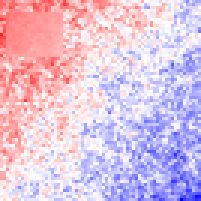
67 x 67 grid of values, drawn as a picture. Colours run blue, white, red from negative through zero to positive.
Calmest part: top left. Ninth with the highest average: top left. Slope: up to the top left. Odd patch: calmer, in the top left.
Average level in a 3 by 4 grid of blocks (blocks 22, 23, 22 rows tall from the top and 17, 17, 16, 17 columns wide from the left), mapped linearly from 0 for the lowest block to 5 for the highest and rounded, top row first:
5 4 3 2 | 4 3 2 1 | 3 2 1 0
